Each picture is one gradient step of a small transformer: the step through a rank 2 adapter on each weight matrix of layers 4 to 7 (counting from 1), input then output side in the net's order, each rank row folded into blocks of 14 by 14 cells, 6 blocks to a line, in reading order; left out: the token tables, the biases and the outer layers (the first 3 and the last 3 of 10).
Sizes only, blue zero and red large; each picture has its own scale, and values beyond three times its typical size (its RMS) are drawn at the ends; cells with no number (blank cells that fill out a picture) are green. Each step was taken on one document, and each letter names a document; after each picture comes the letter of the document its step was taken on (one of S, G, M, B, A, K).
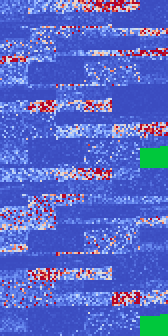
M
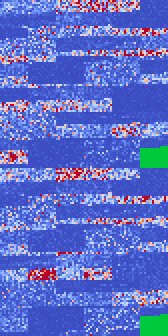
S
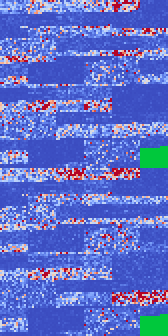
S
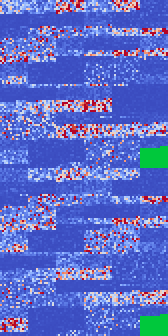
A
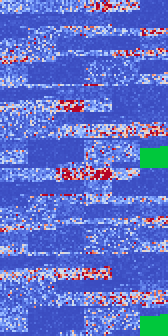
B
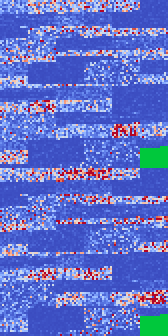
B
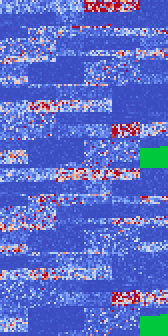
S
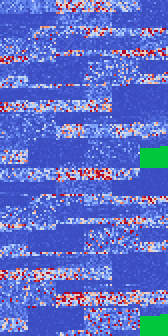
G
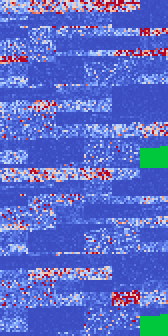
M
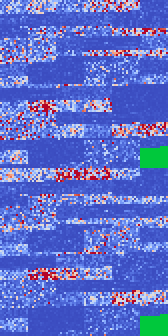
S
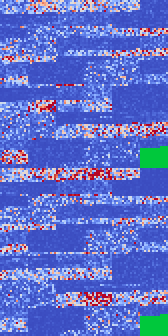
G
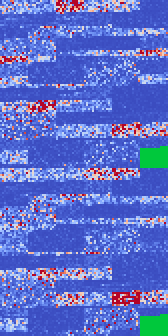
M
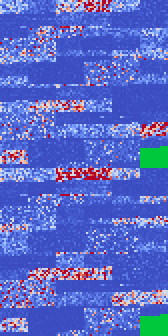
A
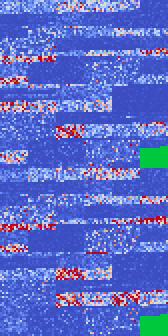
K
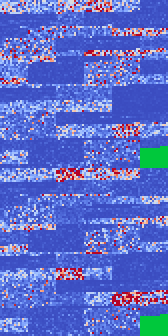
K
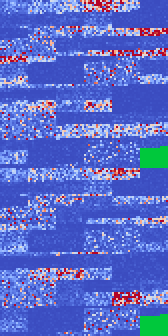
M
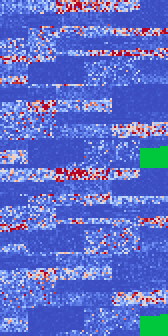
S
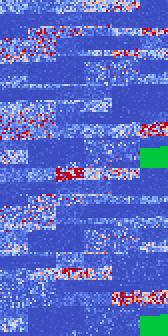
A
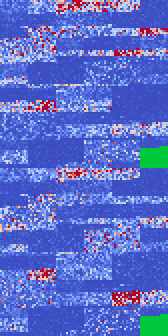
S
